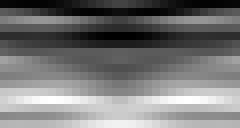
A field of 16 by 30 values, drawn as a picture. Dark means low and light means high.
Ninth with the lowest average: top middle. Grain: streaks across. Slope: up to the bottom. Mirror symmetry: left to right.
